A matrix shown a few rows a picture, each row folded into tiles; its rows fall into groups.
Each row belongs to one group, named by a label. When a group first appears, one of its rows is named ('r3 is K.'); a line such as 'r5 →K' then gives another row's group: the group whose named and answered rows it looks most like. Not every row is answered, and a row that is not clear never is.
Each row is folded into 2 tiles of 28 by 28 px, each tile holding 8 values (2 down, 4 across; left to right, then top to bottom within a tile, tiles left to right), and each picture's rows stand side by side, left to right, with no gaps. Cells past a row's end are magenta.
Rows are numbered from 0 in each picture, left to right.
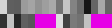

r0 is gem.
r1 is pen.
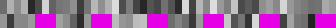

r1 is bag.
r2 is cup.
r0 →pen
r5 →gem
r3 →bag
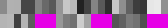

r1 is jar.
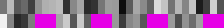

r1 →cup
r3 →pen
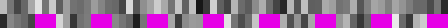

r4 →jar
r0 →gem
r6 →bag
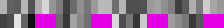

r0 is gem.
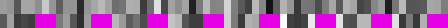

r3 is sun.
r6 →jar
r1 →bag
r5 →pen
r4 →jar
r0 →gem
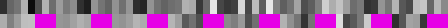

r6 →pen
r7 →gem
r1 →cup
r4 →bag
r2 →cup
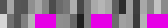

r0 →jar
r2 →bag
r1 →bag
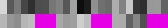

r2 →sun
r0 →cup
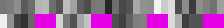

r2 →gem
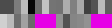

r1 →pen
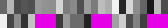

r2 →sun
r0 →pen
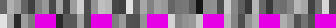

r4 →jar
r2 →bag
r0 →jar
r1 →gem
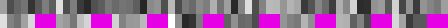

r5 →jar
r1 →cup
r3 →sun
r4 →gem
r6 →sun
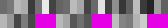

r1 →sun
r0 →sun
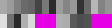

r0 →jar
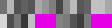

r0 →pen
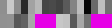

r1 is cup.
